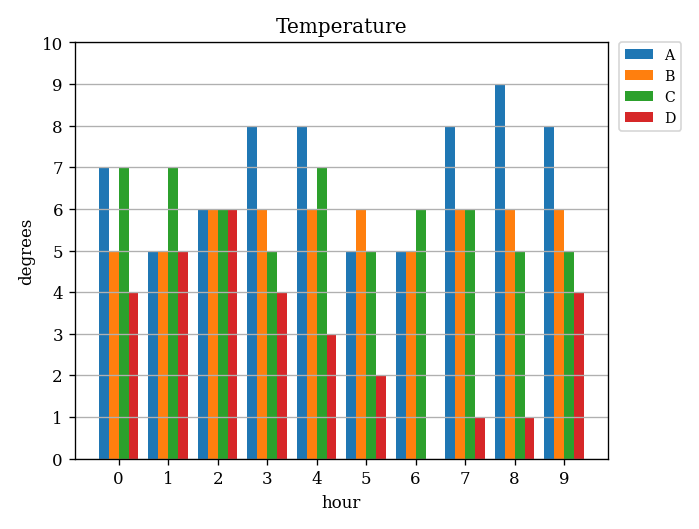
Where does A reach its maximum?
8
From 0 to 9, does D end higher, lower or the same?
the same
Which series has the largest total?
A
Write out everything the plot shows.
Title: Temperature
x-axis: hour, ticks 0 1 2 3 4 5 6 7 8 9
y-axis: degrees, ticks 0 1 2 3 4 5 6 7 8 9 10
Legend: A, B, C, D
Values:
A: 7 5 6 8 8 5 5 8 9 8
B: 5 5 6 6 6 6 5 6 6 6
C: 7 7 6 5 7 5 6 6 5 5
D: 4 5 6 4 3 2 0 1 1 4
